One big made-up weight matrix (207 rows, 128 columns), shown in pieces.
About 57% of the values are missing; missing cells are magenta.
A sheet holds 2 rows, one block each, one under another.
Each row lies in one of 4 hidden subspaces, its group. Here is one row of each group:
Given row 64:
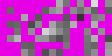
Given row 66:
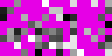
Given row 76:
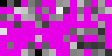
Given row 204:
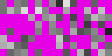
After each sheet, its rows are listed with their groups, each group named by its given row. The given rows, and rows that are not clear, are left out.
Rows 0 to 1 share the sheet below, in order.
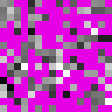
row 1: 66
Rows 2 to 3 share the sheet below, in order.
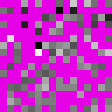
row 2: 76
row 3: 64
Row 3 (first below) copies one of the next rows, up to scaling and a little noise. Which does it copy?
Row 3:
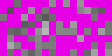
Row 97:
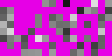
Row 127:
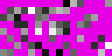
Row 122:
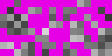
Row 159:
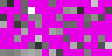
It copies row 122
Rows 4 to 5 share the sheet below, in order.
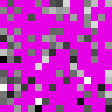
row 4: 76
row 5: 76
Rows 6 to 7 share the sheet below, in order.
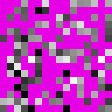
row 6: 66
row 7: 64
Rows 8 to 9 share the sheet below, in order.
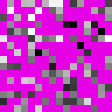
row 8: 76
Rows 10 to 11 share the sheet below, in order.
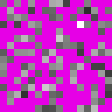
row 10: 76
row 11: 64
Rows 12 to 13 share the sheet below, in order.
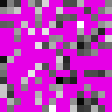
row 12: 76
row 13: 76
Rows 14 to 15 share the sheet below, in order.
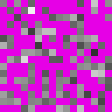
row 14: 64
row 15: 204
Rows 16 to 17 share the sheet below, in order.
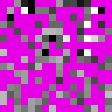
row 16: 204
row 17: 76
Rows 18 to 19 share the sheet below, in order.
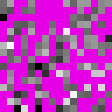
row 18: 66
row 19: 66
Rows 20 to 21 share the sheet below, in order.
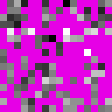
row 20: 204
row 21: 66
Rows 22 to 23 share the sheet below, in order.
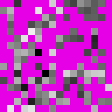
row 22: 76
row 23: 66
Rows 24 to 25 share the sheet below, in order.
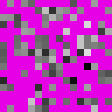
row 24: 204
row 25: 76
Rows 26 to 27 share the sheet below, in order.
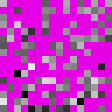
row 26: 76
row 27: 64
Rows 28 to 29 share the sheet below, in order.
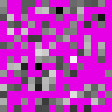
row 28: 66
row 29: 66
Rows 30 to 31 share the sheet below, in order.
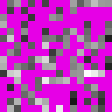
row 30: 76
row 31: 204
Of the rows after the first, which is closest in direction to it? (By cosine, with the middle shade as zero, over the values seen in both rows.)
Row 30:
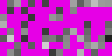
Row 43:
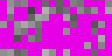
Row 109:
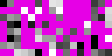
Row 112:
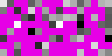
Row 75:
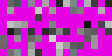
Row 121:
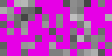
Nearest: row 112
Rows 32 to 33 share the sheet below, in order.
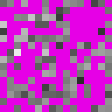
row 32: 66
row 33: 76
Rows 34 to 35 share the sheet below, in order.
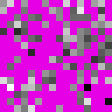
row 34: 64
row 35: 66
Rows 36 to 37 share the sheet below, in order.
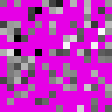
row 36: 66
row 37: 66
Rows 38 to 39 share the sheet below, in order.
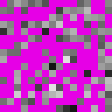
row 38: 76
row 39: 204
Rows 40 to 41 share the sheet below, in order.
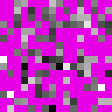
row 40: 204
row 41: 76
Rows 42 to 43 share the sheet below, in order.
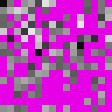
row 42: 76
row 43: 64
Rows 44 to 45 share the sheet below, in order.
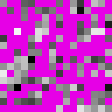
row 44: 64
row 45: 204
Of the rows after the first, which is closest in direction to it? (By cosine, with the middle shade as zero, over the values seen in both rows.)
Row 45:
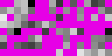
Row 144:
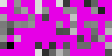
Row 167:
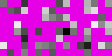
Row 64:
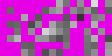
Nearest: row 144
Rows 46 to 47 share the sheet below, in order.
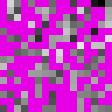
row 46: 64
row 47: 66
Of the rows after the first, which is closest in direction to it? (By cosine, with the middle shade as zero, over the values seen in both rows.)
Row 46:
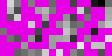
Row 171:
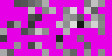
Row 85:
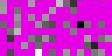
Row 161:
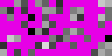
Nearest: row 85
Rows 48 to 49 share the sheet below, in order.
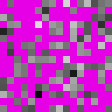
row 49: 64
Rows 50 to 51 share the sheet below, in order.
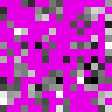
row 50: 64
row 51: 76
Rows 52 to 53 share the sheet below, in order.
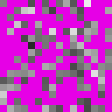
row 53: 204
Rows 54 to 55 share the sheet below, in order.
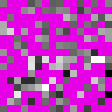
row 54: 64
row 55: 64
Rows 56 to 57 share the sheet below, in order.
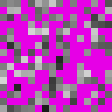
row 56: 204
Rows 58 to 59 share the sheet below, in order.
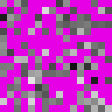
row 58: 66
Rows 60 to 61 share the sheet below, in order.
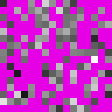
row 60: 76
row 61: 64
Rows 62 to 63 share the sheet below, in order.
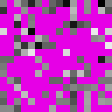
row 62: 64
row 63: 64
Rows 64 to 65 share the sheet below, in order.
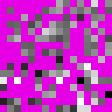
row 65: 76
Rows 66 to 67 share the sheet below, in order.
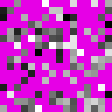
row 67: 76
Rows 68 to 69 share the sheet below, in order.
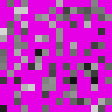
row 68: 76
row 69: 76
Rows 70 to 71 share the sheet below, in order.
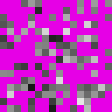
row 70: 204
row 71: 76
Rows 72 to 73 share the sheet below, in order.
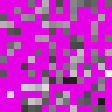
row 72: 204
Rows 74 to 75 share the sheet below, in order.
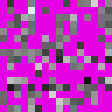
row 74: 64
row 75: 204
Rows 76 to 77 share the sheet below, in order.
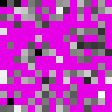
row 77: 66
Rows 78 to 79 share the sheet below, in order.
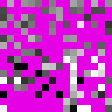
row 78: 66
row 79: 76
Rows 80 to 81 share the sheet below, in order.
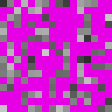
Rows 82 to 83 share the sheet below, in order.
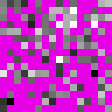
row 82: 76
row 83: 66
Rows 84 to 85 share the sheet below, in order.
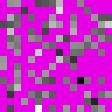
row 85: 66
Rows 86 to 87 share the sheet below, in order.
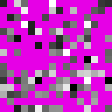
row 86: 204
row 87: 204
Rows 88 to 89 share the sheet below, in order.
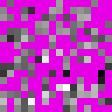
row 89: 66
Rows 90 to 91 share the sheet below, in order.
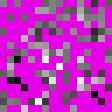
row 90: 64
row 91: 76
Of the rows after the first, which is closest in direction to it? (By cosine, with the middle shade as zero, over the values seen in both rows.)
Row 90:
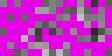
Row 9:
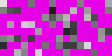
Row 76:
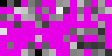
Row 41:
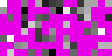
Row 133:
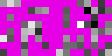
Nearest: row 133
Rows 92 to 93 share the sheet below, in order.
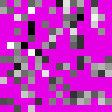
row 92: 204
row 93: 64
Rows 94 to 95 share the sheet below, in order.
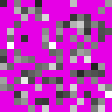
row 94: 66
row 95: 204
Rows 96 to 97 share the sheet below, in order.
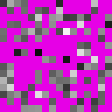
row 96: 66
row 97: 64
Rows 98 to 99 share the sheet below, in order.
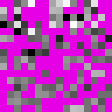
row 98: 64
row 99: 204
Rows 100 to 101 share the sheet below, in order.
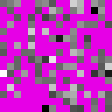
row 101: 204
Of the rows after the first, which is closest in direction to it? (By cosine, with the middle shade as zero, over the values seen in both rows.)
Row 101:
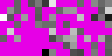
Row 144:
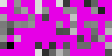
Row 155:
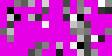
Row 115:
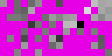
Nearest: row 144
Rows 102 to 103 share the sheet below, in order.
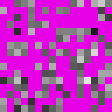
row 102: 64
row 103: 66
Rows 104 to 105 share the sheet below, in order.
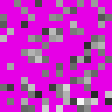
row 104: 204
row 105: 64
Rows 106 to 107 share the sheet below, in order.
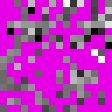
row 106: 64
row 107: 64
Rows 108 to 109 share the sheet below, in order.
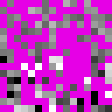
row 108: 204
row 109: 76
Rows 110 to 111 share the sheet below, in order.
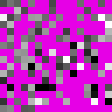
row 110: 66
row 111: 64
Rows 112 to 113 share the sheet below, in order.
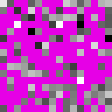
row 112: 76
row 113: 76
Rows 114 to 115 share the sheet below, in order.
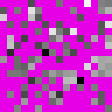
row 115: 76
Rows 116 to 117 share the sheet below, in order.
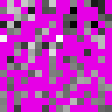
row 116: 76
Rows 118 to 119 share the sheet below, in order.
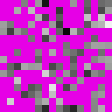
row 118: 66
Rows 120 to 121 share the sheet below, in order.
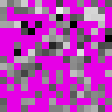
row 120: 204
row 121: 204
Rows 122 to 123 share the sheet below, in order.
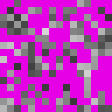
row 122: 64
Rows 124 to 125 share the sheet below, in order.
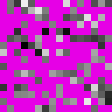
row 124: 204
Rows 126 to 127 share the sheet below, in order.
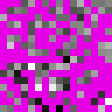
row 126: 204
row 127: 64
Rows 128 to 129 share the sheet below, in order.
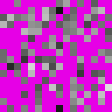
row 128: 66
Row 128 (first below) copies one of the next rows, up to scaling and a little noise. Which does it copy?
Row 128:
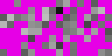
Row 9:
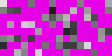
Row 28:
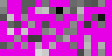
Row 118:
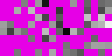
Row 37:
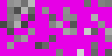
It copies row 28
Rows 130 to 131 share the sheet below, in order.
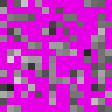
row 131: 64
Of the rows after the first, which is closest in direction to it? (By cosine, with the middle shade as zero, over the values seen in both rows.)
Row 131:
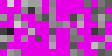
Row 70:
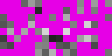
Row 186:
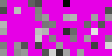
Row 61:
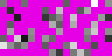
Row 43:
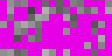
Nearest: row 43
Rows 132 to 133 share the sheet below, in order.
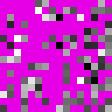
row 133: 76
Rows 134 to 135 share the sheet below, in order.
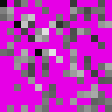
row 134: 76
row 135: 204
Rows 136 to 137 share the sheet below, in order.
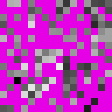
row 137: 76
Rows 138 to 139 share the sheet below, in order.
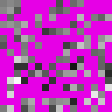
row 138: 64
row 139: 76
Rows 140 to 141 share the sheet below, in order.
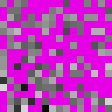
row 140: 64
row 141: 66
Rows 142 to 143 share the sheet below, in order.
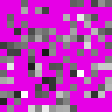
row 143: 64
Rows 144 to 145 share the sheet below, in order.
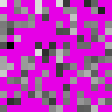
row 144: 66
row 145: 66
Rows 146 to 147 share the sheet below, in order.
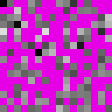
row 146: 76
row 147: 64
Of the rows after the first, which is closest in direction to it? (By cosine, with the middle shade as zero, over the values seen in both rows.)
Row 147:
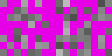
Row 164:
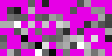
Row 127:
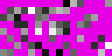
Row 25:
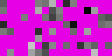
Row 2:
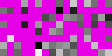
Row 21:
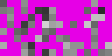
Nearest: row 2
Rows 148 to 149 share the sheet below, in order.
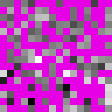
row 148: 64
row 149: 66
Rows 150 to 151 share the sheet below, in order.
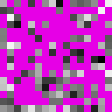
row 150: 66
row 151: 64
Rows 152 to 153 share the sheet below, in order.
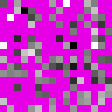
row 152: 66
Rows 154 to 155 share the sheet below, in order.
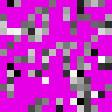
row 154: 64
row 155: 64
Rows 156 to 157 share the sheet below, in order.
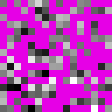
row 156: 66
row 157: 64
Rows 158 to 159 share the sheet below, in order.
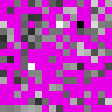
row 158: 76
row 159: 64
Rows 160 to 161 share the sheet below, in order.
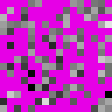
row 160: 66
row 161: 76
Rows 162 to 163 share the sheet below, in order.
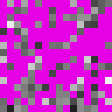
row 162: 76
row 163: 204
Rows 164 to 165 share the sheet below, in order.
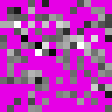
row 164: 76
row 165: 204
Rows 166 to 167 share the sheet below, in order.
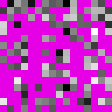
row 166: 64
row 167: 204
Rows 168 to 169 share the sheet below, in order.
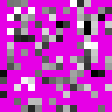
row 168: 66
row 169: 204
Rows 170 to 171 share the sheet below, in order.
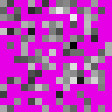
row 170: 66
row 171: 76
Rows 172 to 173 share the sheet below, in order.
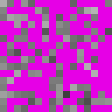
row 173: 204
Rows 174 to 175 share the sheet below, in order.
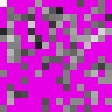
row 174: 76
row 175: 66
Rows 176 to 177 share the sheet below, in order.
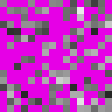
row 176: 64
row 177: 76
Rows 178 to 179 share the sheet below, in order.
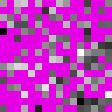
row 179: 76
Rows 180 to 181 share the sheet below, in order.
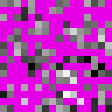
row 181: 204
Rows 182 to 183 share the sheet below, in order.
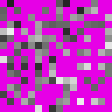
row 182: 64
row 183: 76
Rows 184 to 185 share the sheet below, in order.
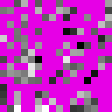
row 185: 66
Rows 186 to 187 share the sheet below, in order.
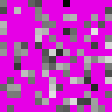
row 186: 64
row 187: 204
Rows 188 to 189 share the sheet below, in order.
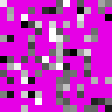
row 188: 204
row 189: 76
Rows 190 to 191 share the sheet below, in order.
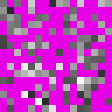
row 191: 76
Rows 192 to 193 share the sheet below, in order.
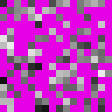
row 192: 204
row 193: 66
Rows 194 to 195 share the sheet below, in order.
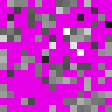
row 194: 66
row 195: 66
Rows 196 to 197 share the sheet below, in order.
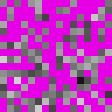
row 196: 204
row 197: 76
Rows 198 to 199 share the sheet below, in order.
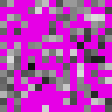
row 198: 204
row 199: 64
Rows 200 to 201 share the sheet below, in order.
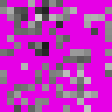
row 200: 66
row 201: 204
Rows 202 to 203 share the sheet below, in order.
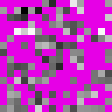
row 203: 76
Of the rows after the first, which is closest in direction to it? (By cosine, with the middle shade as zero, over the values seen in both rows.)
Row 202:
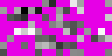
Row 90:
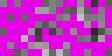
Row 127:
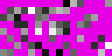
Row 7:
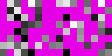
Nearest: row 127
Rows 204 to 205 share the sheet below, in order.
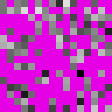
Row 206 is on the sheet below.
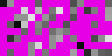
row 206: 76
